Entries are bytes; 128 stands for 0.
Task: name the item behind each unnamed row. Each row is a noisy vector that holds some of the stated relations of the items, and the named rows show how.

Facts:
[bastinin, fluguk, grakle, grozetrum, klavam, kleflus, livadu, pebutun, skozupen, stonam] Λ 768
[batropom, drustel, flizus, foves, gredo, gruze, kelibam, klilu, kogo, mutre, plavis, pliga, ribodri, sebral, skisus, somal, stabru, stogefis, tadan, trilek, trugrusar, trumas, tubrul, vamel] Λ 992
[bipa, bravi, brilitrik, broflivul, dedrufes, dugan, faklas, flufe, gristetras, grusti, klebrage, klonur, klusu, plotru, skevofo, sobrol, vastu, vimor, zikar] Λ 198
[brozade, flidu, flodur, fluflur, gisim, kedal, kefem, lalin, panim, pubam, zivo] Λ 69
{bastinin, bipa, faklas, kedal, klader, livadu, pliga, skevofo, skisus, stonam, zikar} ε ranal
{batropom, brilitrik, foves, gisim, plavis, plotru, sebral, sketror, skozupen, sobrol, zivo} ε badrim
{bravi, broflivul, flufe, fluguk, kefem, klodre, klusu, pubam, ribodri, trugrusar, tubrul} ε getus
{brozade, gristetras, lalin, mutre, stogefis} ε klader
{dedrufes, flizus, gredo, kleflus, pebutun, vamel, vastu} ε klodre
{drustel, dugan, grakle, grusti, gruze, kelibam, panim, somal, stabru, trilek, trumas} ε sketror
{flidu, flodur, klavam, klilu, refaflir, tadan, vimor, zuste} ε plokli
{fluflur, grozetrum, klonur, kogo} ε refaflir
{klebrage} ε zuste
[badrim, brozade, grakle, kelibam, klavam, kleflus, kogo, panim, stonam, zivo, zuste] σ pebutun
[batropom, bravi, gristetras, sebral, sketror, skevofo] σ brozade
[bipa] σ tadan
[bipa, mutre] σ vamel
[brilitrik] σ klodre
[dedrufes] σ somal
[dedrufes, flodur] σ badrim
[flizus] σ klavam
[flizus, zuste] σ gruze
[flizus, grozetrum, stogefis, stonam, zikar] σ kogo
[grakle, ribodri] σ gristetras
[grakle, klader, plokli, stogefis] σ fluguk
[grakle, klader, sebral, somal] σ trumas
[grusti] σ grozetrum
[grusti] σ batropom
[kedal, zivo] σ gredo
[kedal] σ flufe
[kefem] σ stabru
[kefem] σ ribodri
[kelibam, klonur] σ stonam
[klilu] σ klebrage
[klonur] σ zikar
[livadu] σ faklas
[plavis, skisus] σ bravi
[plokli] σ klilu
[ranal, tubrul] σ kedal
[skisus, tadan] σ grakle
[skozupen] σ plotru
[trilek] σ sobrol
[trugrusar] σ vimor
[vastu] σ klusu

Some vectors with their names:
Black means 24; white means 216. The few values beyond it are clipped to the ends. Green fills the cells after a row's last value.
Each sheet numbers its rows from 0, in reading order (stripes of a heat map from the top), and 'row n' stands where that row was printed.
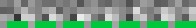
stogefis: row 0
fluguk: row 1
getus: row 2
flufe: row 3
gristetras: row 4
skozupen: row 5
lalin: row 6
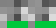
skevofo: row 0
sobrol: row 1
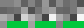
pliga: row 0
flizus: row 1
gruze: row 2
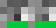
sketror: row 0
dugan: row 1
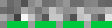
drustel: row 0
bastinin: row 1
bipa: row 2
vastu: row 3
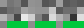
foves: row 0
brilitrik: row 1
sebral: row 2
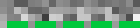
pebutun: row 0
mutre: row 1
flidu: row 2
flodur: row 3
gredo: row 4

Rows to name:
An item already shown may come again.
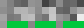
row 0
klavam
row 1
zivo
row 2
kelibam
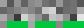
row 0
tadan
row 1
stonam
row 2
plavis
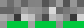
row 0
skisus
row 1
skevofo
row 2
tadan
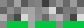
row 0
refaflir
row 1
brozade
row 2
klilu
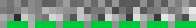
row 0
klader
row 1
kleflus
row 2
faklas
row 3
klilu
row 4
batropom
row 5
ribodri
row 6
grozetrum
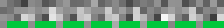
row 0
badrim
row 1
grusti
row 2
bipa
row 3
kedal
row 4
bravi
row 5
klodre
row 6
gisim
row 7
plokli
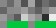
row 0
zuste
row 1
somal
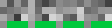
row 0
tadan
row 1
grakle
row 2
klonur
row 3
badrim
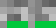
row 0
flodur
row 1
klavam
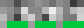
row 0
gristetras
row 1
zikar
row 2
panim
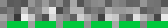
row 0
sketror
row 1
grozetrum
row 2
kogo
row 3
ranal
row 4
dedrufes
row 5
foves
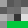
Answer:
sebral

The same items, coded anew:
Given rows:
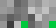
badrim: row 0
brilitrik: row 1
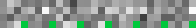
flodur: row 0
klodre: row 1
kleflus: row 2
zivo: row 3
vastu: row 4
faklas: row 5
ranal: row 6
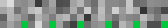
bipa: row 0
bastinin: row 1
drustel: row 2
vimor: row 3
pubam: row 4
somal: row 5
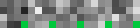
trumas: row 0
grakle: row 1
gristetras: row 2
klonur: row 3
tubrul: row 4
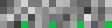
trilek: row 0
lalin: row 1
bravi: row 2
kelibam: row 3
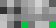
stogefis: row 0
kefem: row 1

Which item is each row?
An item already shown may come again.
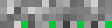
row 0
panim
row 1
gisim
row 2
badrim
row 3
sketror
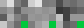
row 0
klader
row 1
dedrufes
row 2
kogo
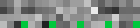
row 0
klilu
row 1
mutre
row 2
dugan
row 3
grakle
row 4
batropom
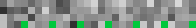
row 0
tadan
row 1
refaflir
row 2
pliga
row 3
grusti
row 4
bipa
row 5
zuste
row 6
plokli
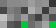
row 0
somal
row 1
brozade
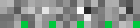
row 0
zikar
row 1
vastu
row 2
ranal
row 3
flizus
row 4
stonam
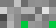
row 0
lalin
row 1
getus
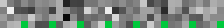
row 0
grakle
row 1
somal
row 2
pebutun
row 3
kedal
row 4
ribodri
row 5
fluguk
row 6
zikar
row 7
dugan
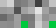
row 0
skevofo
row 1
skozupen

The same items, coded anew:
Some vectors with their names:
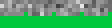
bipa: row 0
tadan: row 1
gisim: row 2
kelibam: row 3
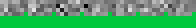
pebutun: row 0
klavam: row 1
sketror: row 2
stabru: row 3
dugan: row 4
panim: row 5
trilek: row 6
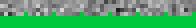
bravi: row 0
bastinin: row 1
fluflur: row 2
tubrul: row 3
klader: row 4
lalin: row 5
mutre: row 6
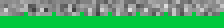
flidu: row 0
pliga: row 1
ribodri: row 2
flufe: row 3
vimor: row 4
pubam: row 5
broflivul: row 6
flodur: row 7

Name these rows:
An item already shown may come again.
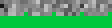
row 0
trumas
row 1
faklas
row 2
refaflir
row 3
bipa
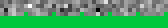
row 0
somal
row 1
zikar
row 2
ranal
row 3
badrim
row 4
kelibam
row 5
bipa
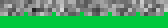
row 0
refaflir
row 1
klader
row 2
pebutun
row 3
getus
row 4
plokli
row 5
kedal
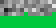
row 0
klader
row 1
zivo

